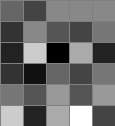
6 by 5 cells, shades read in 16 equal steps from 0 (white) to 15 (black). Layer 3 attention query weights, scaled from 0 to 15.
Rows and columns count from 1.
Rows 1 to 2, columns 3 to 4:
7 7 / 10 11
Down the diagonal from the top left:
9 7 15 11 6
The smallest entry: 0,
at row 6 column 4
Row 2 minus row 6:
9 -6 5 11 -3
